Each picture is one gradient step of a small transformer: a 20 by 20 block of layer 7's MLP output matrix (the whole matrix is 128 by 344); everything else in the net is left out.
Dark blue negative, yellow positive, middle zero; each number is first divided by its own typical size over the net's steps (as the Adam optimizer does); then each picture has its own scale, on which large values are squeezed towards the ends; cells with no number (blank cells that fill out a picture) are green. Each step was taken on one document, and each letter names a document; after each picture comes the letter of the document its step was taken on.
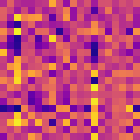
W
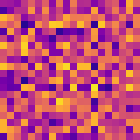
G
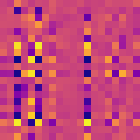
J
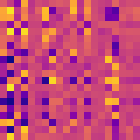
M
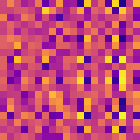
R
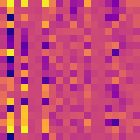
M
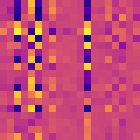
J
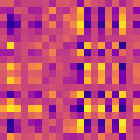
R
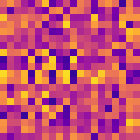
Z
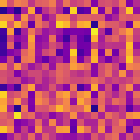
Z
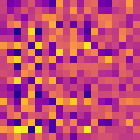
G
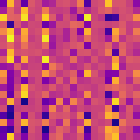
M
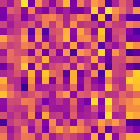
Z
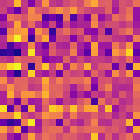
W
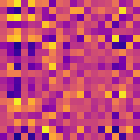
R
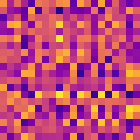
Z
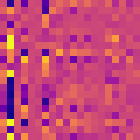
M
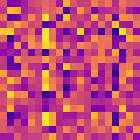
R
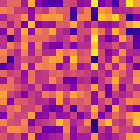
Z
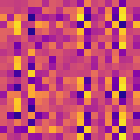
R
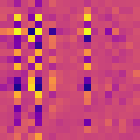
J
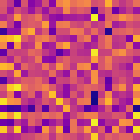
W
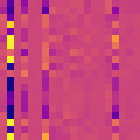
M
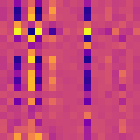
J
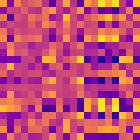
R
